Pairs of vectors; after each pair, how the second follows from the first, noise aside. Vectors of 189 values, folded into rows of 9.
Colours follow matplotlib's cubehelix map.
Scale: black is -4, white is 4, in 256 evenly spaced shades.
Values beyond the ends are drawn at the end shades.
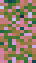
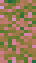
shrunk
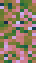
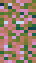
sign-scrambled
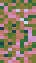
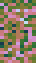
copied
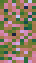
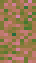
shrunk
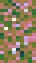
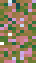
wrapped around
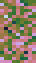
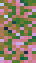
copied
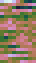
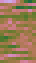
shrunk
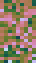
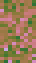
shrunk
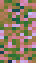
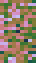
wrapped around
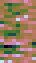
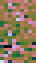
sign-scrambled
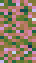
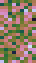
sign-scrambled
